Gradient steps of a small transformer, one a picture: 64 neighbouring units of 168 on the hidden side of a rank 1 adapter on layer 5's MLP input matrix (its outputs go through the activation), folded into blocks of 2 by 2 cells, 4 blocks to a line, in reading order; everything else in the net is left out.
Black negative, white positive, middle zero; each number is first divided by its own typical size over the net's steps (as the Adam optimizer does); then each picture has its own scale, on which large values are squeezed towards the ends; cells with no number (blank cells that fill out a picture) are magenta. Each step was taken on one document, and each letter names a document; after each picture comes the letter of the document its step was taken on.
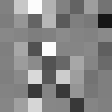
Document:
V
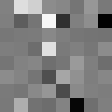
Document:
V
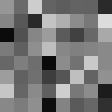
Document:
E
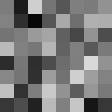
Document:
E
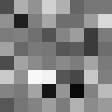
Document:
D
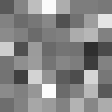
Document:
D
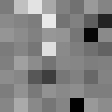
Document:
V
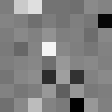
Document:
V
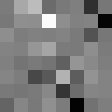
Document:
V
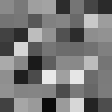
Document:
E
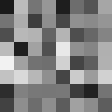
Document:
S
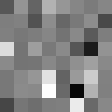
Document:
D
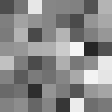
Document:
S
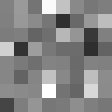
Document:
D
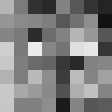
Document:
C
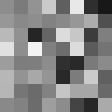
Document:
C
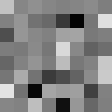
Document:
S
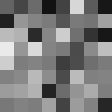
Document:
C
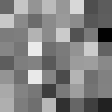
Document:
C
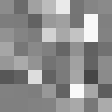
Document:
D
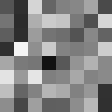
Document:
E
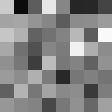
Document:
C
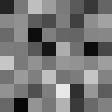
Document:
S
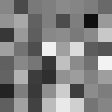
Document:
S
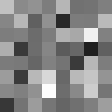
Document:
D
